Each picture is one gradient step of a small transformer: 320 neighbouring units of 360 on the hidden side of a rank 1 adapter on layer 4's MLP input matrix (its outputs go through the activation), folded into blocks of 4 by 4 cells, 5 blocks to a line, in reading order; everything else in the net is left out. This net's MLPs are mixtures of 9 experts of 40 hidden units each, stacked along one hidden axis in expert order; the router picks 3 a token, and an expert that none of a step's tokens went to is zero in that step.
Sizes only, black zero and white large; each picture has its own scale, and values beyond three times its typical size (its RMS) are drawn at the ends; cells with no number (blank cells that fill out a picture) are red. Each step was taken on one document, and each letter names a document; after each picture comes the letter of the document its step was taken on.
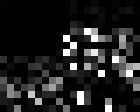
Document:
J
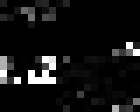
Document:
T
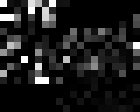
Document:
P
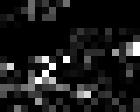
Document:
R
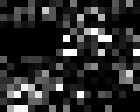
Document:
J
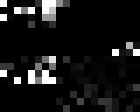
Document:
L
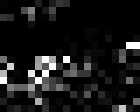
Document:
R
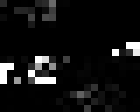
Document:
T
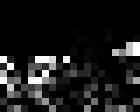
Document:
T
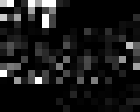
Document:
P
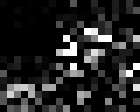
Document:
J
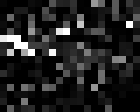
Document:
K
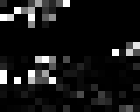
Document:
R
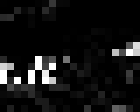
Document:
T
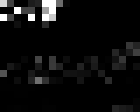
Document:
L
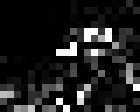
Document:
J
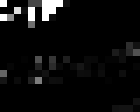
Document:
L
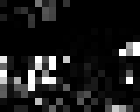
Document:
R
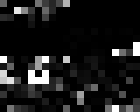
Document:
T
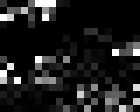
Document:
R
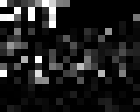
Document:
P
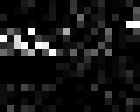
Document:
K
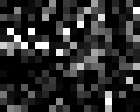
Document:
K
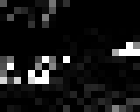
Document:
T
